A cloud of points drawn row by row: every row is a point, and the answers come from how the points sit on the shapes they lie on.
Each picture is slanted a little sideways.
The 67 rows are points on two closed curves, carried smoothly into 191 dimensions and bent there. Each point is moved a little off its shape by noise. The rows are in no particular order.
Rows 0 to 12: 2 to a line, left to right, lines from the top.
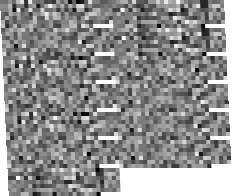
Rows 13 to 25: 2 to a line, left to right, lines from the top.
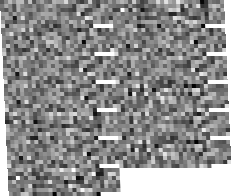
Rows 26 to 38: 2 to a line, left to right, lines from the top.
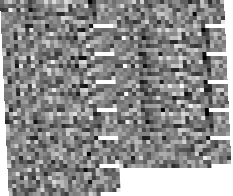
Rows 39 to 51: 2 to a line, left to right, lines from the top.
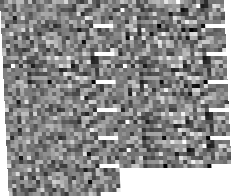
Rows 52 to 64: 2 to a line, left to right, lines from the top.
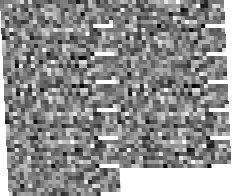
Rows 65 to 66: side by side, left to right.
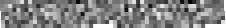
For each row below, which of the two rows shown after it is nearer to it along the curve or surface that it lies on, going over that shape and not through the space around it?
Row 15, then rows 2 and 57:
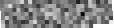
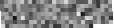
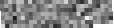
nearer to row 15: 2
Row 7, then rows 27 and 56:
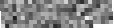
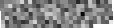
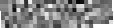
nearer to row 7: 56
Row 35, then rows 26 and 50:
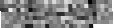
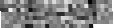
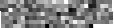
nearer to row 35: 26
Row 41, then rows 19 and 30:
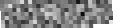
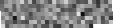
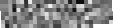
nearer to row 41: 19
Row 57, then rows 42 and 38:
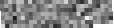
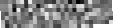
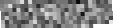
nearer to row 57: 42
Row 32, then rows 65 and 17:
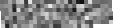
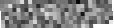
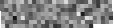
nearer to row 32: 17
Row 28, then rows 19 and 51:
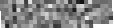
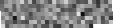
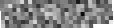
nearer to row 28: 19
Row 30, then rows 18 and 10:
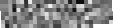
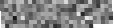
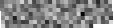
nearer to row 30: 18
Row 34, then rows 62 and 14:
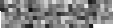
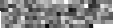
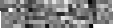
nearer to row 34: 14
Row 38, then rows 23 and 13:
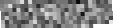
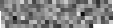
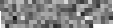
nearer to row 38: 23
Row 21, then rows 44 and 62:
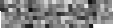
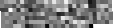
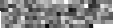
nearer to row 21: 44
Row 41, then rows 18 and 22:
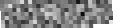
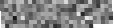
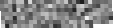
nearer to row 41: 18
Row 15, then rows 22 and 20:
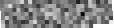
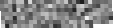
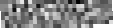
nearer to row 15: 20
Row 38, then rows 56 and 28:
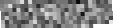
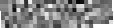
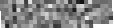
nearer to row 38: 56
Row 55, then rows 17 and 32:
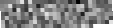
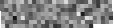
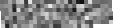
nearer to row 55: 32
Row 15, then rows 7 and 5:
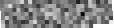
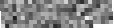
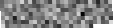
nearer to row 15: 5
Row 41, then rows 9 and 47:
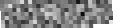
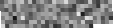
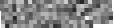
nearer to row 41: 9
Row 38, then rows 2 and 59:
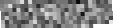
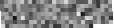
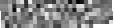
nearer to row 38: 59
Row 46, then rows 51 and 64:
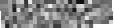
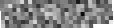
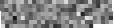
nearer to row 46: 64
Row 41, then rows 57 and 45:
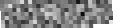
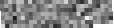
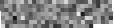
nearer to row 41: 45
